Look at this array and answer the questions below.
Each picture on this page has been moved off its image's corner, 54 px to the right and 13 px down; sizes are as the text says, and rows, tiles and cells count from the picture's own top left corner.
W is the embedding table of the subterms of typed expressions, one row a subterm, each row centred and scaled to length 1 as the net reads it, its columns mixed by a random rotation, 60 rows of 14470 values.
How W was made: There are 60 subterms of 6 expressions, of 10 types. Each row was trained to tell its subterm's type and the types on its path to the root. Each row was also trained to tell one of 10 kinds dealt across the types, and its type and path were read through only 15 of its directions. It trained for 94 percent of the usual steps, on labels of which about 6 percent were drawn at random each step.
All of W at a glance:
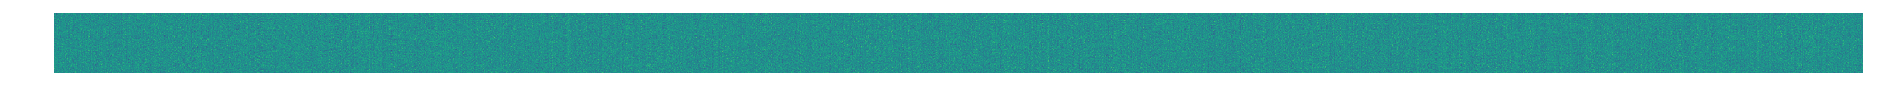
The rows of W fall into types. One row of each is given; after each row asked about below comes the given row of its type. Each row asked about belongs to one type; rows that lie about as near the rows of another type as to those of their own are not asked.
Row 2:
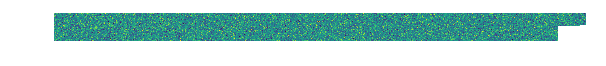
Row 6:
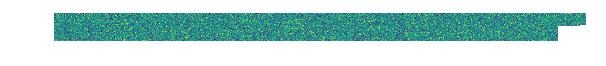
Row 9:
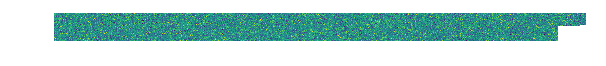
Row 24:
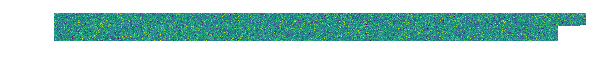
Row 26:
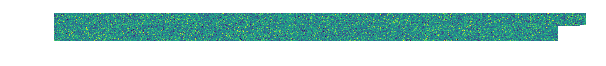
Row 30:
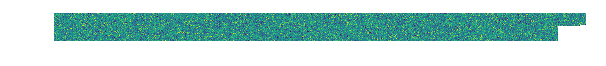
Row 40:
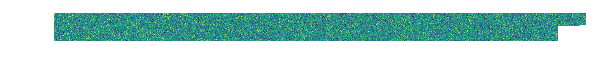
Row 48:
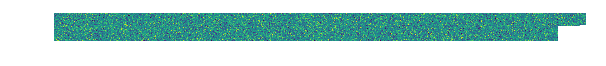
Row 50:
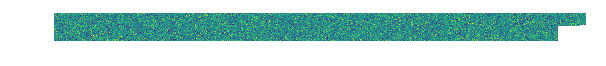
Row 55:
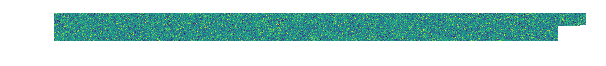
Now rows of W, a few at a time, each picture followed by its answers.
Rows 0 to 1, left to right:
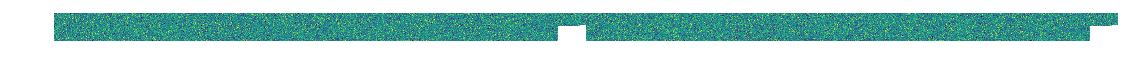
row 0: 40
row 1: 40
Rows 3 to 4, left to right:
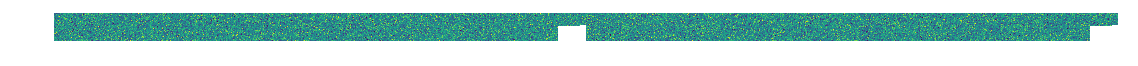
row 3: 2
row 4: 24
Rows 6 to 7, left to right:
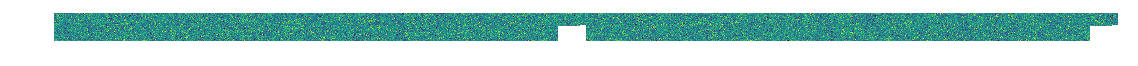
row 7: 9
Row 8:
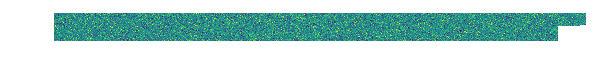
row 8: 48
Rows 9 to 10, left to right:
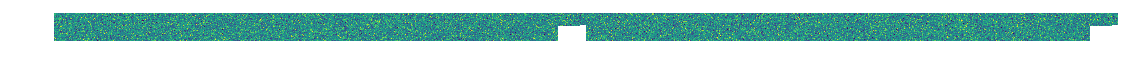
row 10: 30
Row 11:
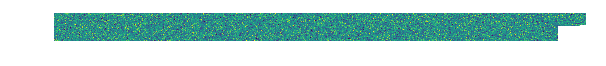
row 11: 26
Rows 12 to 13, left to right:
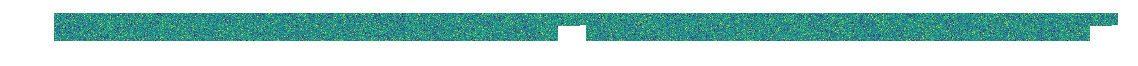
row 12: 24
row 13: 48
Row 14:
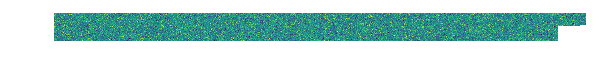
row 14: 24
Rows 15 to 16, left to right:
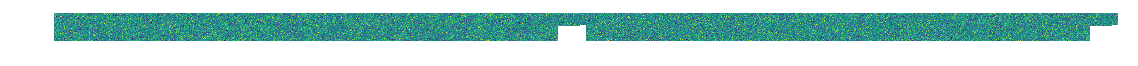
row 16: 55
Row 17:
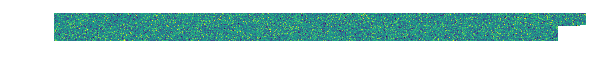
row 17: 6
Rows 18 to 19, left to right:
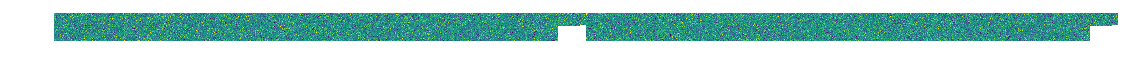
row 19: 9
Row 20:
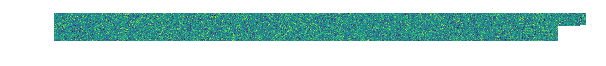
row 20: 2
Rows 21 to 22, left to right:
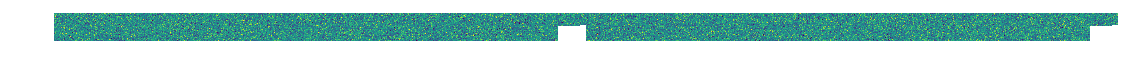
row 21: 24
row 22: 6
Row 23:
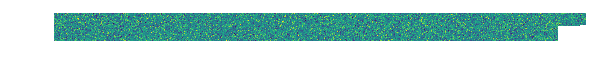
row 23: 2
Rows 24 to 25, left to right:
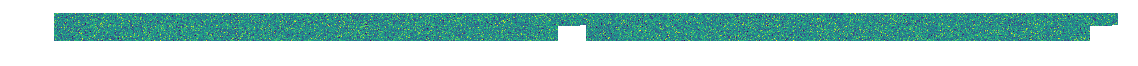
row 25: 40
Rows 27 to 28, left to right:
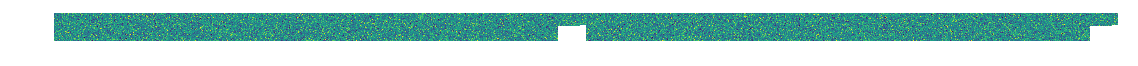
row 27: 55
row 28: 2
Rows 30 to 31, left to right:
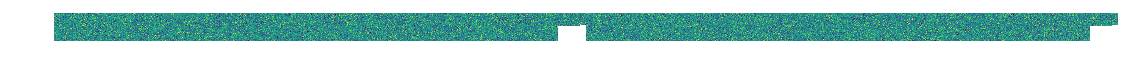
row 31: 55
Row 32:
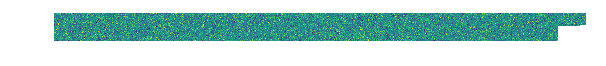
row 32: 2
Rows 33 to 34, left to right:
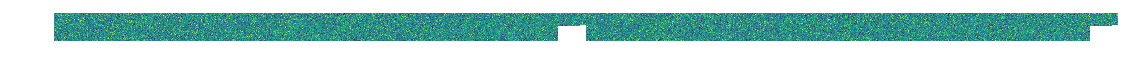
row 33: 6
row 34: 6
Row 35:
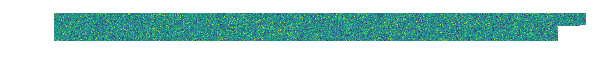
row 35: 48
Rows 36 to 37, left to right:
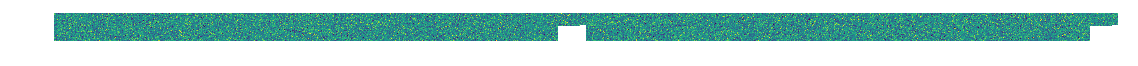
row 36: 9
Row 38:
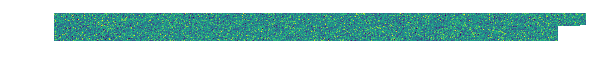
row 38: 24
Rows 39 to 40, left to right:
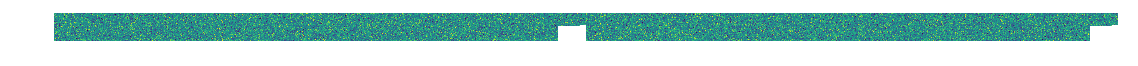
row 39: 9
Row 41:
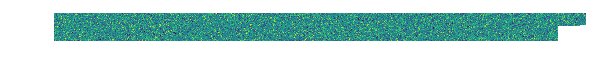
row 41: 9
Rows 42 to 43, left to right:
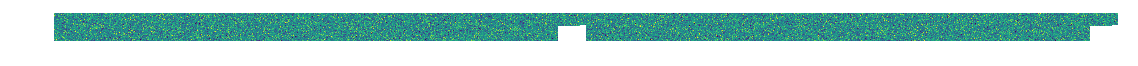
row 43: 30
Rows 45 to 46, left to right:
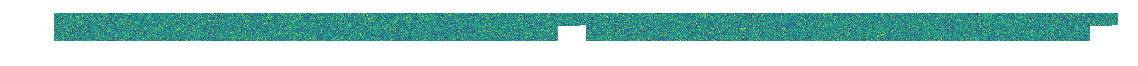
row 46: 30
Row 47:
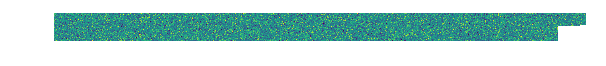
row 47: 6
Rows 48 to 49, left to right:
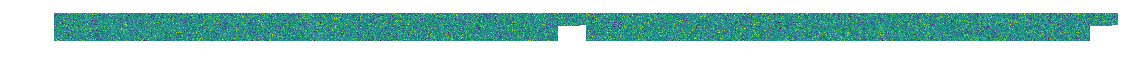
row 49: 30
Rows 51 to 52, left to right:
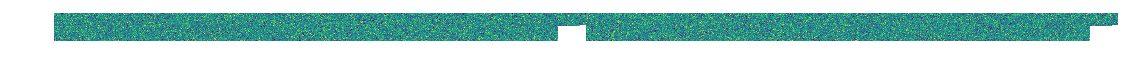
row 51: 9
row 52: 24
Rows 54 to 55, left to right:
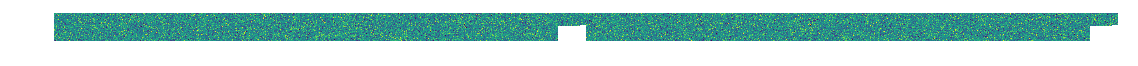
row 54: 50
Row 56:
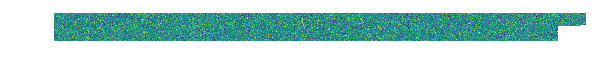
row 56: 40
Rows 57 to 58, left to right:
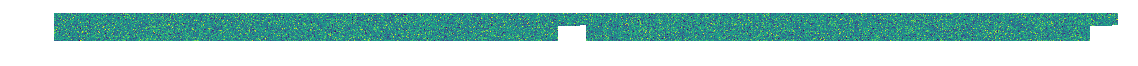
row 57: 2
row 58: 40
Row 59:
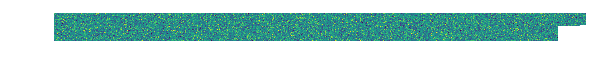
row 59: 48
